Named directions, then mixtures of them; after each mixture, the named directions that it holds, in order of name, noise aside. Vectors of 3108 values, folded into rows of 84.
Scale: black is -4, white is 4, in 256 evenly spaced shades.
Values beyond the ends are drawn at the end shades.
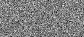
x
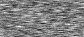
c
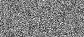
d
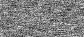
c, d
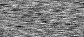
c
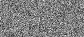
d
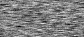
c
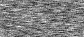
c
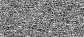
c, d, x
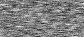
c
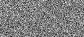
d, x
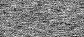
c, d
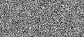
d, x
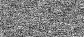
c, d
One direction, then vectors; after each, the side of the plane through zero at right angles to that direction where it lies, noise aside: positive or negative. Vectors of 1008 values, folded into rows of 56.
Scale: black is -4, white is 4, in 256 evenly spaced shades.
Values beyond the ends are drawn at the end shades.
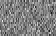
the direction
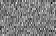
positive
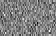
negative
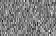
negative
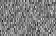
negative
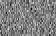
positive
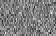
negative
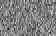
negative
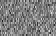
negative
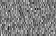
negative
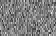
negative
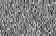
positive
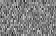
positive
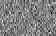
positive
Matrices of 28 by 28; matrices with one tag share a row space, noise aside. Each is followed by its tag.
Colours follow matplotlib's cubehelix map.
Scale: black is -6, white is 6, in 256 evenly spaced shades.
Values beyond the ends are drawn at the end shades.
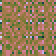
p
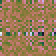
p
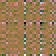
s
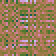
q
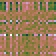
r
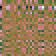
p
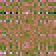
r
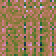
s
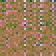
s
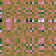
p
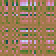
q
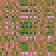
q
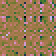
s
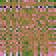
r
